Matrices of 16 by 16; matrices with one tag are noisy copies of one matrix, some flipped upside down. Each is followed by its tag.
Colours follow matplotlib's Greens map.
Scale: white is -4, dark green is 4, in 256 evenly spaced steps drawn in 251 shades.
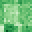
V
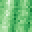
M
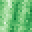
M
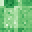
V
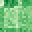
V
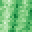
M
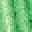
M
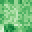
V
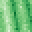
M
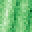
M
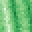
M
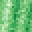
M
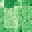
V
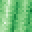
M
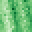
M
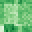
V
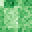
V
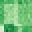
V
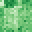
V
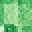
V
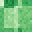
V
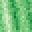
M
